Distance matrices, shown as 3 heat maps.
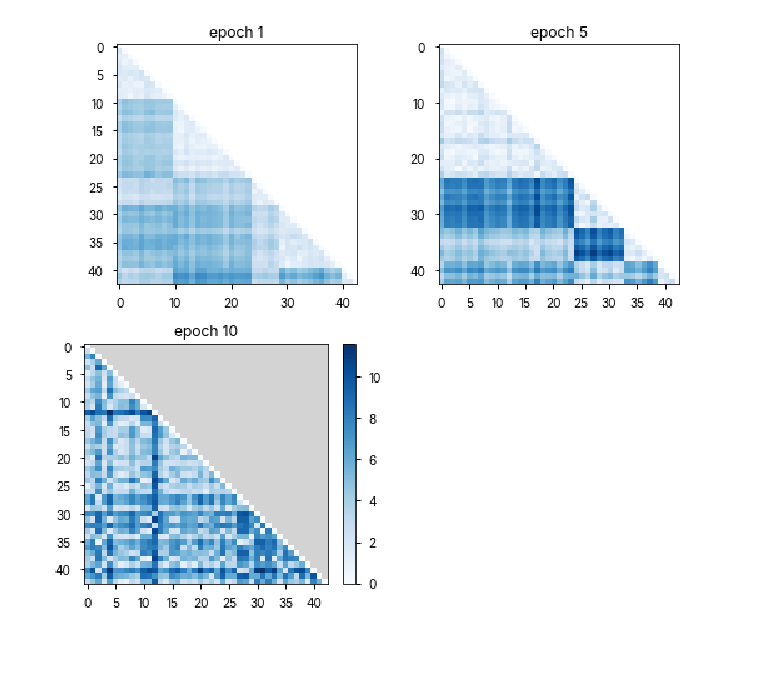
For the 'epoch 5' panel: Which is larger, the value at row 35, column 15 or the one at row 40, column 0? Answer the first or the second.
the second
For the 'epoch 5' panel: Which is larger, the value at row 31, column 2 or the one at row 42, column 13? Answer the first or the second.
the first
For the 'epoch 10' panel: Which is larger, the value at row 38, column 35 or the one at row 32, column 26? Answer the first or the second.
the first
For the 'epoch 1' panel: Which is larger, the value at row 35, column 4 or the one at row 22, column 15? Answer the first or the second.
the first
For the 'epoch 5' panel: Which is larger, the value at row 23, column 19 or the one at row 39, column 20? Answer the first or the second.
the second
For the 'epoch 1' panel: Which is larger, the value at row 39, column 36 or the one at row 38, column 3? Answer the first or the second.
the second
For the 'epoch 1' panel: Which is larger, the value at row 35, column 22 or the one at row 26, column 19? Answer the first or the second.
the first
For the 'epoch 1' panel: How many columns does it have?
43
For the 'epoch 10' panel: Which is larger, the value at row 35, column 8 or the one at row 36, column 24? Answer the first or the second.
the second
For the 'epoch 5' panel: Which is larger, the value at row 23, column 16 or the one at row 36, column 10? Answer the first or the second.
the second
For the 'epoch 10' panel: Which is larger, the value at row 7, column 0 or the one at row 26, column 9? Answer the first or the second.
the second
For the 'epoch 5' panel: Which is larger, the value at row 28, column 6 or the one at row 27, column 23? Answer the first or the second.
the second
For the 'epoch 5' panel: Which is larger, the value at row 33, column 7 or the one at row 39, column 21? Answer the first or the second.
the first
